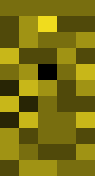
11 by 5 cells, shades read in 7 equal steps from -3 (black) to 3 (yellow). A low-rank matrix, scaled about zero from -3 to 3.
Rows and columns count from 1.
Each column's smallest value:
-2 -2 -3 -1 -1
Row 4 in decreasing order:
2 1 -1 -1 -1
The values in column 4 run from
-1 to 1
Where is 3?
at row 2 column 3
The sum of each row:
0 1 1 0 0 1 -2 2 -1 0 1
